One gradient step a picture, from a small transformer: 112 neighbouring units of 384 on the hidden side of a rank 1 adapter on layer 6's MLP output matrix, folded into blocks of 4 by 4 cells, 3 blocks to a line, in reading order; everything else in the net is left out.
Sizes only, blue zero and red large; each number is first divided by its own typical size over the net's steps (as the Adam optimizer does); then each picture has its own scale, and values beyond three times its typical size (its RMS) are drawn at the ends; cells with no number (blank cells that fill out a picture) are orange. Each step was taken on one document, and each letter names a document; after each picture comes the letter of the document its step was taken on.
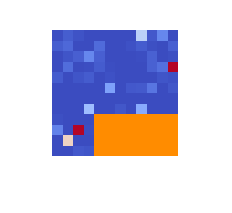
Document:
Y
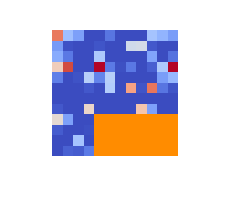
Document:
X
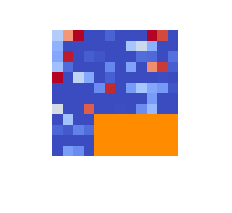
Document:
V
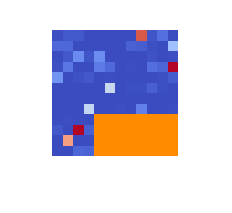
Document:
Y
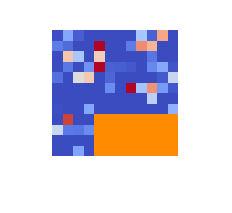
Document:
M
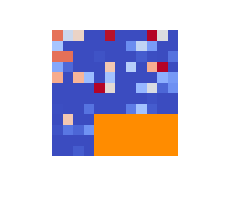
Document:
V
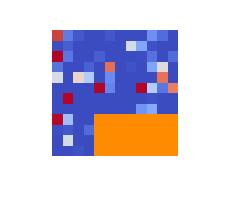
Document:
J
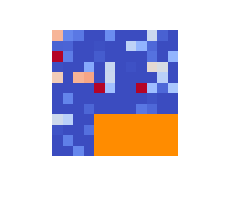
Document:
J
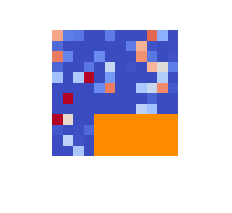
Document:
J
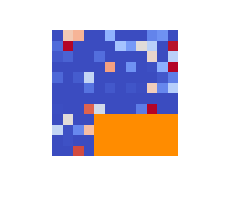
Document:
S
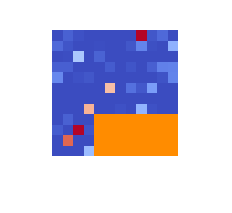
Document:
Y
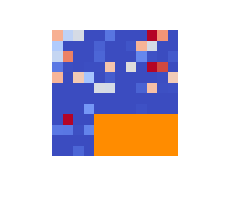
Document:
V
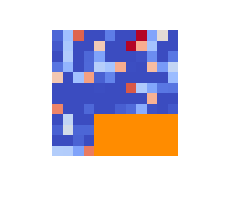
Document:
M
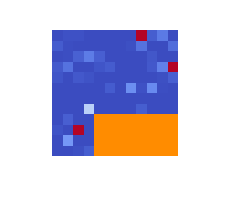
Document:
Y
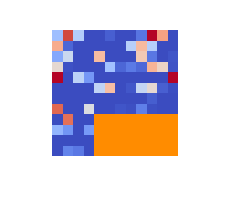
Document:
V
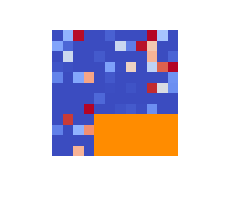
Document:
S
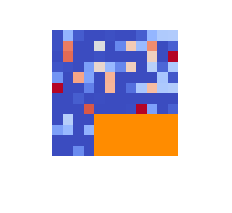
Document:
S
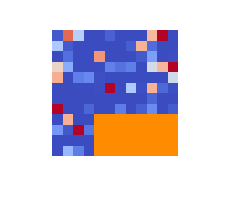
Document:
M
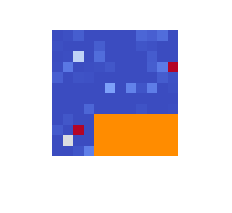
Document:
Y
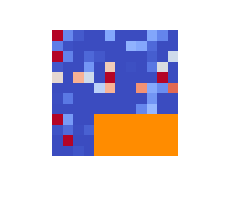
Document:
J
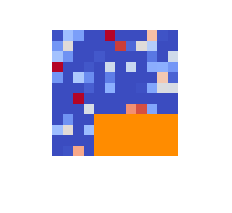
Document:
S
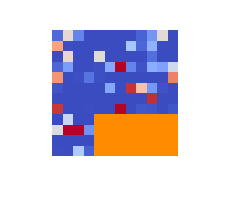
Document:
M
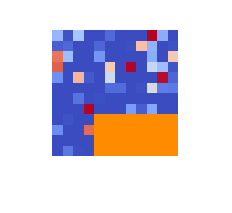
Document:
S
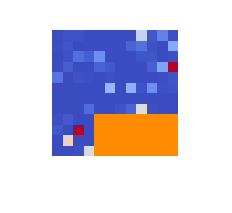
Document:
Y
